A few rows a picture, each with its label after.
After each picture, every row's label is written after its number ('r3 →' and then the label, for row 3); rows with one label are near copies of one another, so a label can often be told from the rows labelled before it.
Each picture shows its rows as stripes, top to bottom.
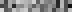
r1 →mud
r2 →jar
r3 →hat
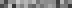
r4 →mud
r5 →jar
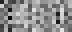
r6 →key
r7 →hat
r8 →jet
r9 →mud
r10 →jet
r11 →mud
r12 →key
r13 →jet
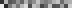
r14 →key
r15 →hat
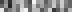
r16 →jet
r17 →jet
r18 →hat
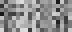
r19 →mud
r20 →key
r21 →mud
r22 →key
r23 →hat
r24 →mud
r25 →mud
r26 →hat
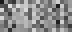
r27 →key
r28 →mud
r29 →hat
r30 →jet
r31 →hat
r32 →mud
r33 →jar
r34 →jet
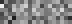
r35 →key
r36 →hat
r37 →jet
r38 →key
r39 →jar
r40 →jet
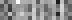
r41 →mud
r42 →jet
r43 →jet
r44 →mud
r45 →jet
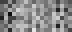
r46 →jar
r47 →jet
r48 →mud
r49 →jet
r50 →key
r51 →jet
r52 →mud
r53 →jet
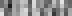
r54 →jet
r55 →jet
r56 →hat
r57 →hat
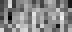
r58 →jar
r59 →jar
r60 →key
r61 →jet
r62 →jet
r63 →jet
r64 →mud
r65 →hat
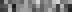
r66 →key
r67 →jar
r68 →jar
